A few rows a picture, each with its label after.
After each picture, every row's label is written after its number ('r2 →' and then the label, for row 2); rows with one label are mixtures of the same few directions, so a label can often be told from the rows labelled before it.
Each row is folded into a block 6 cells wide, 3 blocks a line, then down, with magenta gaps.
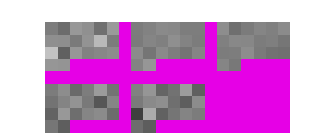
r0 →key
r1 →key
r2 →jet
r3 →key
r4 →key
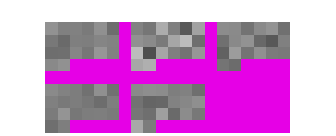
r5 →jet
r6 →key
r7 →key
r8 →key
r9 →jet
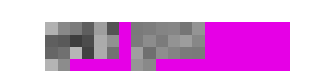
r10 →jet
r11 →key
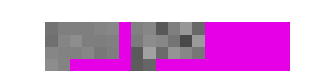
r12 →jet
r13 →key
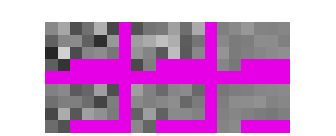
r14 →key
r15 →jet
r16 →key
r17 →key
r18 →key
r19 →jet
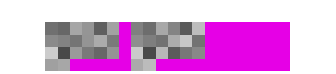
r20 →key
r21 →key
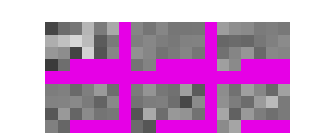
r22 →jet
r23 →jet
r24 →jet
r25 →key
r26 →key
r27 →key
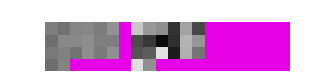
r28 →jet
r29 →jet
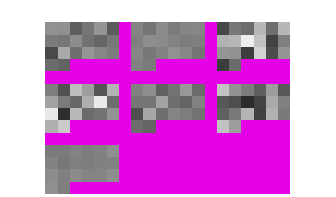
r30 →key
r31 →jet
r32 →jet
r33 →key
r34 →key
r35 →jet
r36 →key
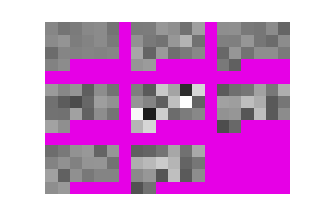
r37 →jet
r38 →key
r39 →key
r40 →jet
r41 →key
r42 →jet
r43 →key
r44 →jet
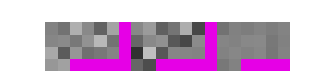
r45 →key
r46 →key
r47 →jet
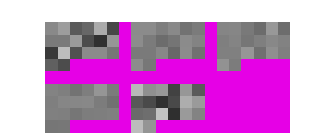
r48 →key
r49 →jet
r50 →jet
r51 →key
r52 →jet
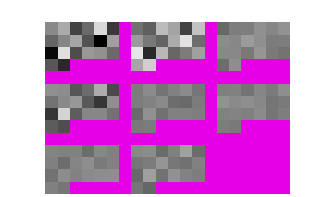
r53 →key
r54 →key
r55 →jet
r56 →key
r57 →key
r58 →jet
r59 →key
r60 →key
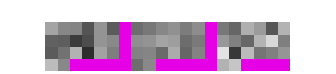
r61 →jet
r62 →jet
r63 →key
